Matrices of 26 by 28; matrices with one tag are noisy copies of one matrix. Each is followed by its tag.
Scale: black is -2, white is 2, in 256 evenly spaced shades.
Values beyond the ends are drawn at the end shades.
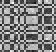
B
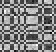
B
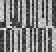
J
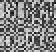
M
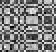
B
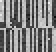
J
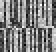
J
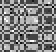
B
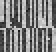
J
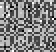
M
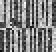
J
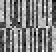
J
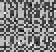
M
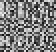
M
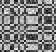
B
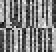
J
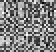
M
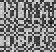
M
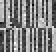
J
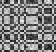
B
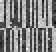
J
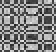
B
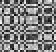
B
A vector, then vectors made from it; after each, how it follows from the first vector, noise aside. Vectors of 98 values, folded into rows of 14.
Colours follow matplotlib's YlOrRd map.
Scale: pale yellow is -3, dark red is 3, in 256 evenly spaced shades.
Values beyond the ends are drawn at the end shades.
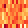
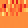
partly zeroed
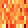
sign-scrambled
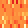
partly zeroed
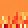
partly zeroed
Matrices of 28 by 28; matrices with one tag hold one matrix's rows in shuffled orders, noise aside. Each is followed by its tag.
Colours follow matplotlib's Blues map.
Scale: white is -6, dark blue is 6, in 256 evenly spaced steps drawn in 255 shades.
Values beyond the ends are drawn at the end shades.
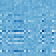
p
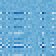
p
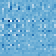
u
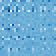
u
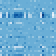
p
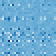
u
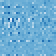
u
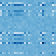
p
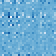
u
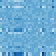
p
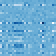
p
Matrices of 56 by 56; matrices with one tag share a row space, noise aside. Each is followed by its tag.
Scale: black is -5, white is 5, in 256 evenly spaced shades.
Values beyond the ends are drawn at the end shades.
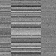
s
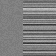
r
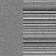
r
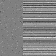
r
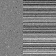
r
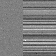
r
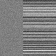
r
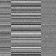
s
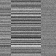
s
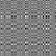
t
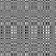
t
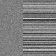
r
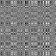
t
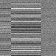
s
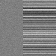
r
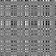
t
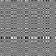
t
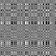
t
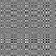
t
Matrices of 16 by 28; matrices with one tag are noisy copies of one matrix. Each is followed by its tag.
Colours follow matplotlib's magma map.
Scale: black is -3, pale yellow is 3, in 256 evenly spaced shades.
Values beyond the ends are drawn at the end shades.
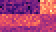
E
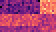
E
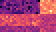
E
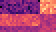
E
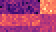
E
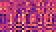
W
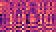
W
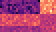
E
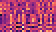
W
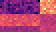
E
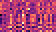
W
